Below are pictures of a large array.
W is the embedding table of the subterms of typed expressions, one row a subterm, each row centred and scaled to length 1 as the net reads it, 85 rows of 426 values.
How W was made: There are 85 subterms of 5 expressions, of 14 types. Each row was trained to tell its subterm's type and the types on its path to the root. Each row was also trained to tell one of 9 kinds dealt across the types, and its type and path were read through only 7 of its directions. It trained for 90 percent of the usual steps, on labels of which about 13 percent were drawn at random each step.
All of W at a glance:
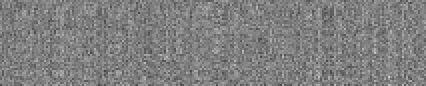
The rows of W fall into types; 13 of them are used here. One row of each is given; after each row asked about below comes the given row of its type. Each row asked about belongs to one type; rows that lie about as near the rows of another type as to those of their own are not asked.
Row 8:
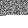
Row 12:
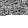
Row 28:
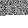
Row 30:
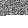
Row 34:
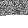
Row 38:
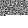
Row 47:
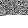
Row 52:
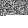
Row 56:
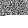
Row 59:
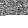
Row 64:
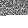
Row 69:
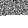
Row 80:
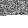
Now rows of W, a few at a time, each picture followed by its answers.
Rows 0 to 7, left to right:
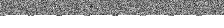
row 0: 28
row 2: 12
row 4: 52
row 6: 80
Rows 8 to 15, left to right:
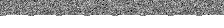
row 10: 12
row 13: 56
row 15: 12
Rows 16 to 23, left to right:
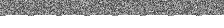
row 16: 56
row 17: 69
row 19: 30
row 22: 59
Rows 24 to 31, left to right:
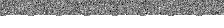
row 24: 47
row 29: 47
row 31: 64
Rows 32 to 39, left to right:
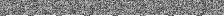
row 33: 47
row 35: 34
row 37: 59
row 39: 64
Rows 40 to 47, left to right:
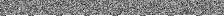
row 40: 80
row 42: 64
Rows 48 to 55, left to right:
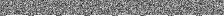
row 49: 30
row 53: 47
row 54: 59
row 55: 69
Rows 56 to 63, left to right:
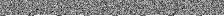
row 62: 64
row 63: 80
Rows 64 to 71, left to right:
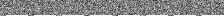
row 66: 69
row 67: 47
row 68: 80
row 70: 56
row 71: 56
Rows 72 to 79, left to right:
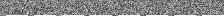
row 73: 34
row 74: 8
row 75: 56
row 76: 64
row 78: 12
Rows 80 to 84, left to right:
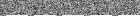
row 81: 38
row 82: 80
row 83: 59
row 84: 12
